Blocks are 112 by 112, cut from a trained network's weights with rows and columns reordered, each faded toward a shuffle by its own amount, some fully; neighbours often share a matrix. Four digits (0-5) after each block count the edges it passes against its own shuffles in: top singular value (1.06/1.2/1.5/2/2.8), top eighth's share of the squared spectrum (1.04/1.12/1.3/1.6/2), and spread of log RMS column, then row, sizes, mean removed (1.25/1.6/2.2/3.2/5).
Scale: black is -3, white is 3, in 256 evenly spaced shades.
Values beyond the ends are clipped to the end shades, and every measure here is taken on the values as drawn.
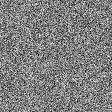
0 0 0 0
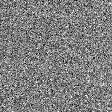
2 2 0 0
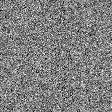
2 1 0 0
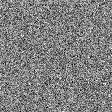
0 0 0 0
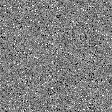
2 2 1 1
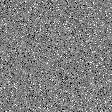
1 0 0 0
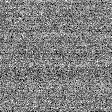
3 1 0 0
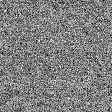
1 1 0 0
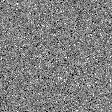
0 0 0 0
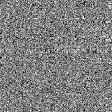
3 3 1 2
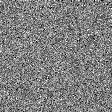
1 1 0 0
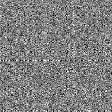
4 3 1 3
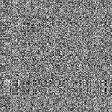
4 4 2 3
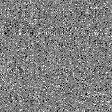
3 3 1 2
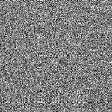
4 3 2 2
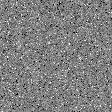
0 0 0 0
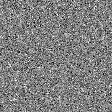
1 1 0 0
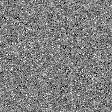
2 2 0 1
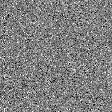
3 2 0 1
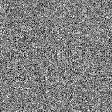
3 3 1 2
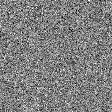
1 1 0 0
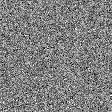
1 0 0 0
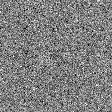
1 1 0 0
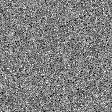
1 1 0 0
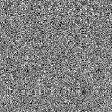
4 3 1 3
